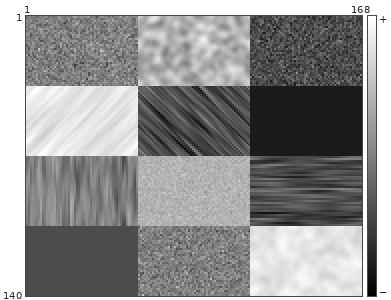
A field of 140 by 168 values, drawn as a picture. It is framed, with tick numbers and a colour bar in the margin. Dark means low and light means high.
The table splits into 4 rows of 3 panels. Panel 1,1: middling, fine-grained. Panel 1,2: high, blotchy. Panel 1,3: low, fine-grained. Panel 2,1: very high, slanting up to the right, faint in contrast. Panel 2,2: low, slanting down to the right. Panel 2,3: very low, flat. Panel 3,1: middling, streaked downward. Panel 3,2: high, fine-grained, faint in contrast. Panel 3,3: low, streaked across. Panel 4,1: low, flat. Panel 4,2: middling, fine-grained. Panel 4,3: very high, blotchy, faint in contrast.
